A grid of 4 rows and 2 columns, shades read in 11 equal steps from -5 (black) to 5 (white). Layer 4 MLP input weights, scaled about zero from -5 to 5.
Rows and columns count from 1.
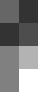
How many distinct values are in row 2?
2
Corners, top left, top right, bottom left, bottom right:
-1 -3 0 5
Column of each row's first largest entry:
1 2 2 2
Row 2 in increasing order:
-3 -2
